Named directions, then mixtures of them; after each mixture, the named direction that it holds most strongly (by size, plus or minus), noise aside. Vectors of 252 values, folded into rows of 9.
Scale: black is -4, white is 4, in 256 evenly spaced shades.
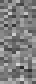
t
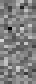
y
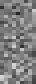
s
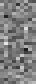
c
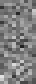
s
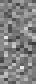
c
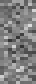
s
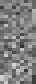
s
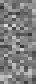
s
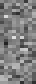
c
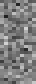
c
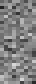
s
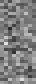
t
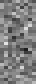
c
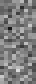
y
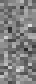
y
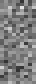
y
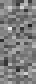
y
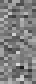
t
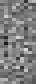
c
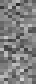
s
